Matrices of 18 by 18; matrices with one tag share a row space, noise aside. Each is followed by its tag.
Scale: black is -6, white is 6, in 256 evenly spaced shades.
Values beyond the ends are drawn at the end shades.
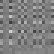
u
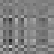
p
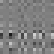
u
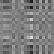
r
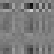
r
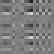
r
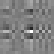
r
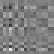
p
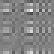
r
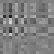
p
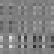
u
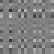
u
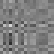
p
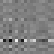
p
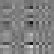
r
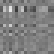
p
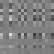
u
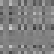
u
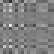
p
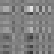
r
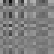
p
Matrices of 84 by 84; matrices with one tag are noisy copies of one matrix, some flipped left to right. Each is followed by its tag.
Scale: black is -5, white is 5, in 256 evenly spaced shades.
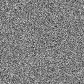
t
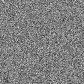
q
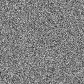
t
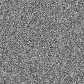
t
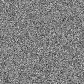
q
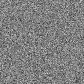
q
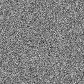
t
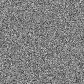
q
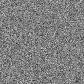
q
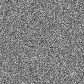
t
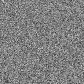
q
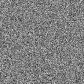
q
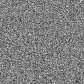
q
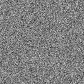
t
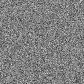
q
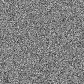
q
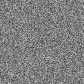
t
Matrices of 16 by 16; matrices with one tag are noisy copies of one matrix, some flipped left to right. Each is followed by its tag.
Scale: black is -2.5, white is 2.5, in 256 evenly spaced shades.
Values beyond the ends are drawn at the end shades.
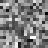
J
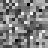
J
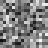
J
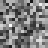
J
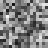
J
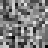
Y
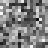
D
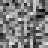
Y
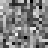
D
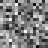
J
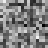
D
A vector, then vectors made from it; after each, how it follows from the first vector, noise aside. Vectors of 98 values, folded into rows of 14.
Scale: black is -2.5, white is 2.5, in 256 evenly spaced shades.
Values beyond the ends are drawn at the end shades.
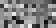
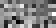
copied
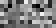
reversed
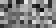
reversed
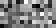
reversed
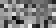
copied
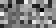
reversed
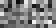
reversed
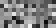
copied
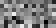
copied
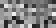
copied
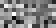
copied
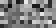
reversed
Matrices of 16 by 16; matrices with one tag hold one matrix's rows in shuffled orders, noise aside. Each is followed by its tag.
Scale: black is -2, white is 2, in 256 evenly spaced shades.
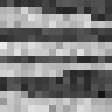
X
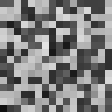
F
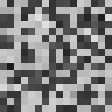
F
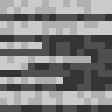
X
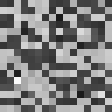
F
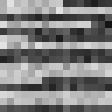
X
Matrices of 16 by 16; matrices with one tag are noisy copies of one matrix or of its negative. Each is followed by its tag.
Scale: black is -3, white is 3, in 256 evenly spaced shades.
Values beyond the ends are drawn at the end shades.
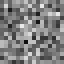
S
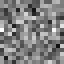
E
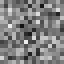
S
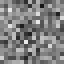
S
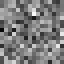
E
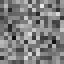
S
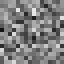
E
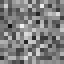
S
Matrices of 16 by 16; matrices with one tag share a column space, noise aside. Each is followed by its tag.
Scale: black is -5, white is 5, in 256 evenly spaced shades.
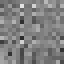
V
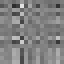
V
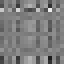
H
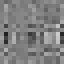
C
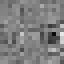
C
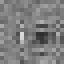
C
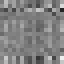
H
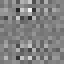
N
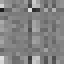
H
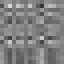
V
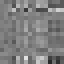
H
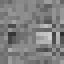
C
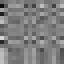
V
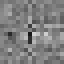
C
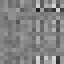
H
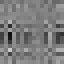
C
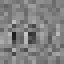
C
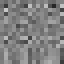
V
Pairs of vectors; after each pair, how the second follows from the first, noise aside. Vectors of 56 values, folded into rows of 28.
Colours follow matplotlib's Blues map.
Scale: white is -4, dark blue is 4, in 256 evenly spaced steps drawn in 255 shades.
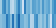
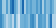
negated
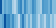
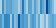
shuffled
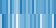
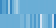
partly zeroed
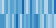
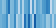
shuffled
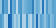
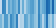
shuffled
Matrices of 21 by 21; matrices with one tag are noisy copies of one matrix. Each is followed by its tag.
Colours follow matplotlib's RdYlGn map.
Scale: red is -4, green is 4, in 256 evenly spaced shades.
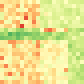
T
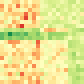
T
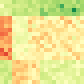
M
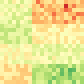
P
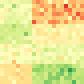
P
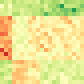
M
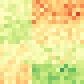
P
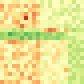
T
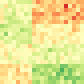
P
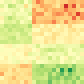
P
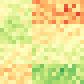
P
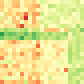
T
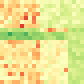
T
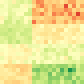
P
